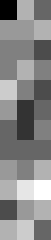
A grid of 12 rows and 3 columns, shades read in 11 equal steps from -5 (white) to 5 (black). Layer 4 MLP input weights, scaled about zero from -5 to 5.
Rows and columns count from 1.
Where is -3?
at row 5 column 1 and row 12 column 2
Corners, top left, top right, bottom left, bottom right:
5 1 -2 1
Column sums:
-1 -6 -3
